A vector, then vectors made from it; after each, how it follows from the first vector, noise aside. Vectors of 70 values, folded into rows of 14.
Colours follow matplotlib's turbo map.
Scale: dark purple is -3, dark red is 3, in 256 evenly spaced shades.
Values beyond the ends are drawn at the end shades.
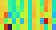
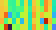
copied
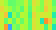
shrunk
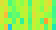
shrunk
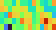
sign-scrambled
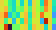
copied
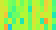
shrunk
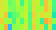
shrunk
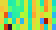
copied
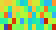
sign-scrambled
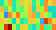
sign-scrambled
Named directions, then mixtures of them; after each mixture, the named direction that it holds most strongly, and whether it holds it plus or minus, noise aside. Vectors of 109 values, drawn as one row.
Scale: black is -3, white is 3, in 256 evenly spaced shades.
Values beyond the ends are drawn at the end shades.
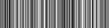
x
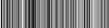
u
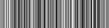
x, minus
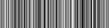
x, minus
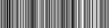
x, plus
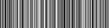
x, plus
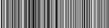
u, plus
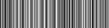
x, plus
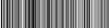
u, plus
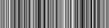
x, minus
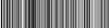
u, plus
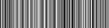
x, plus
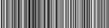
u, plus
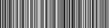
x, plus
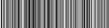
u, plus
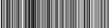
u, plus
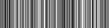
x, plus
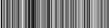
u, plus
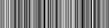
x, minus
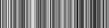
u, minus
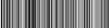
u, plus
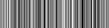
x, minus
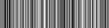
x, plus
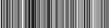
u, plus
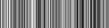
x, minus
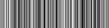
x, minus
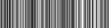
x, plus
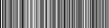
u, minus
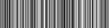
x, plus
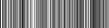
u, minus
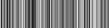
u, plus
